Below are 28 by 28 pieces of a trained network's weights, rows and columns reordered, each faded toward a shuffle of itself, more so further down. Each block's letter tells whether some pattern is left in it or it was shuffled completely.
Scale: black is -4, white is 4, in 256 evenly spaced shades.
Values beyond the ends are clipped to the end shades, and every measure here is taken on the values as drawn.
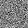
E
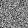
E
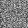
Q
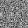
Q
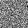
E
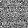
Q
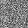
Q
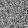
E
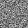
E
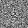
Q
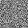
Q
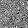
E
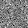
E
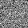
E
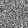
E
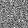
E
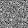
Q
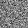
E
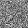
Q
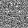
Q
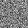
Q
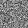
E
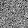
E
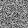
E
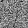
E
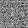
Q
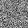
E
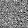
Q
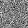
Q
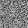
Q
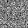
Q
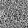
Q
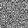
Q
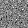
E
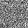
Q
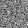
Q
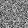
E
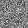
Q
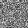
Q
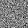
Q
